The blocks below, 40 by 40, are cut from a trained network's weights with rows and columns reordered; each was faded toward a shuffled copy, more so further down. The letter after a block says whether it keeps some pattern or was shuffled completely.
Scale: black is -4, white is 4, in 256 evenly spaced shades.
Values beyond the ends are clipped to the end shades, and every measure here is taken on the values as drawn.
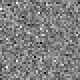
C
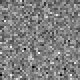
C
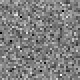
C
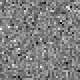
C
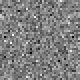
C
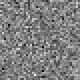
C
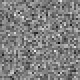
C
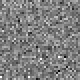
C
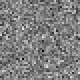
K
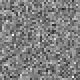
C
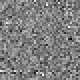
K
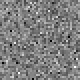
C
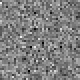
K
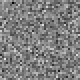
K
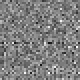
K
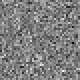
C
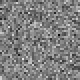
C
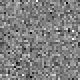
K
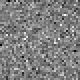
C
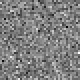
C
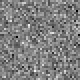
C
